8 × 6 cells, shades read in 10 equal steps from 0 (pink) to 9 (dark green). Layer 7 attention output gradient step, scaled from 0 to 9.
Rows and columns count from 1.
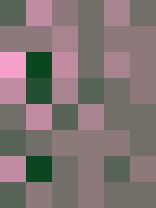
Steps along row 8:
down up down up same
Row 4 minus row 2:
-2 4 0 1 1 0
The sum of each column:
31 43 32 36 35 36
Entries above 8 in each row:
0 0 1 0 0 0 1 0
